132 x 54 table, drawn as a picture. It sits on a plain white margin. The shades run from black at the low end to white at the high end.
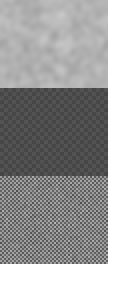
The table splits into 3 rows of 1 panel. Panel 1,1: high, blotchy, faint in contrast. Panel 2,1: low, checkered, faint in contrast. Panel 3,1: middling, checkered, strong in contrast.
